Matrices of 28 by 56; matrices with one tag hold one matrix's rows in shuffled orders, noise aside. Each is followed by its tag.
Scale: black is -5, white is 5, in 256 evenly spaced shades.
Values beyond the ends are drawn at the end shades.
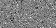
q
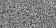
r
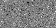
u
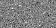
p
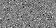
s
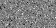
r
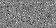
s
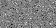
q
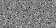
s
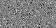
s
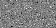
q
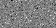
q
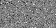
r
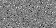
s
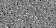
r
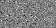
r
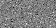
q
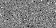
u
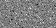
q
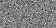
s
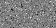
q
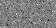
s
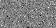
u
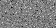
q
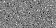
s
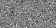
q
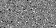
r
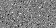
p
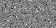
q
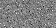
s
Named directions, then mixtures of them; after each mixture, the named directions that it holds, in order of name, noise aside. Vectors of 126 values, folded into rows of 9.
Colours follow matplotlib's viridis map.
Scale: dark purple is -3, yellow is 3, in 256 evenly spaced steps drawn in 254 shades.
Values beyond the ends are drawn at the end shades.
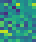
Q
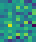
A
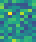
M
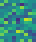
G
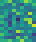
A, G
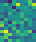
Q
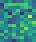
M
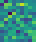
G, M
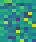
A, G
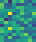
A, G, M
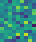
A, G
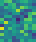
G, M, Q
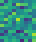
G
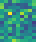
M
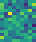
M, Q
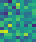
A, Q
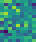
Q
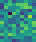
M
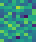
A, G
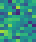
A, M, Q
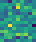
A, Q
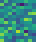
G
